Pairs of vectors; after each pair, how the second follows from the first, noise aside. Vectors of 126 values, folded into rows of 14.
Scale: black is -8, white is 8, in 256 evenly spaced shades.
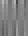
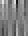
scaled up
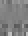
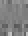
copied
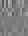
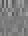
copied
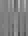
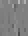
partly zeroed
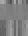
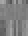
copied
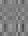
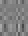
copied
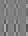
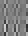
scaled up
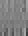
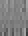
copied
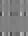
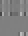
partly zeroed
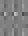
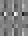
scaled up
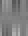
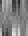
scaled up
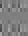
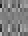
scaled up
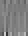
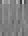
reversed
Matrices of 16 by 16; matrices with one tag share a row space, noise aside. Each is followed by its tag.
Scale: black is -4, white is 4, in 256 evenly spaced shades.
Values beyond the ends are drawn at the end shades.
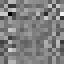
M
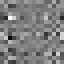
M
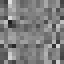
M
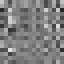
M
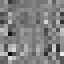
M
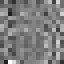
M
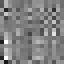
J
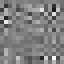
J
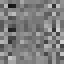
M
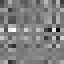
M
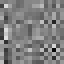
J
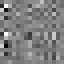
J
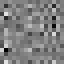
J
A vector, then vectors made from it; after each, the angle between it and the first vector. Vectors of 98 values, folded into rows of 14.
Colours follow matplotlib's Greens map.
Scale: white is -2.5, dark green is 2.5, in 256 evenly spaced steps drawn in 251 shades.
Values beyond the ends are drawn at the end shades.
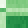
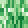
partly aligned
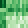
nearly opposite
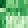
nearly opposite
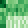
nearly opposite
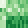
nearly parallel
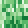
partly aligned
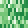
orthogonal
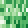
partly aligned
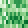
partly aligned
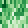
partly opposed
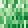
partly aligned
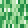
orthogonal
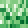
partly aligned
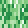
orthogonal
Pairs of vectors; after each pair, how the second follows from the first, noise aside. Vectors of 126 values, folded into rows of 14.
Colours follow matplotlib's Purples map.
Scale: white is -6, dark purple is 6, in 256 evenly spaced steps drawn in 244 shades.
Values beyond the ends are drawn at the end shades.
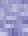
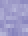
shrunk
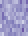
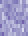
negated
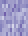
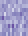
negated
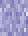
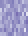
copied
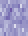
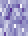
scaled up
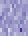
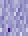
shuffled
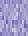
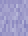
shrunk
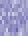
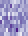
scaled up
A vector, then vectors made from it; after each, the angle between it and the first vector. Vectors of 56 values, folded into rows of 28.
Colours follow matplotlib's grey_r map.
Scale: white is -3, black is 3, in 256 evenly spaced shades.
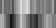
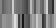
partly opposed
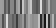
orthogonal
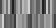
partly aligned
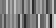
orthogonal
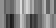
nearly parallel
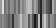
partly aligned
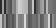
partly aligned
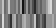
orthogonal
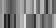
partly aligned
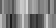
nearly parallel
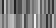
partly opposed
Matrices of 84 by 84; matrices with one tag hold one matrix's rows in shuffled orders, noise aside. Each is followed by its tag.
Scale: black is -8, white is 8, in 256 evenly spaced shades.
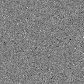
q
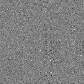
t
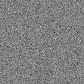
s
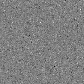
s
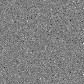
q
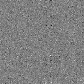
t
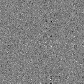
t
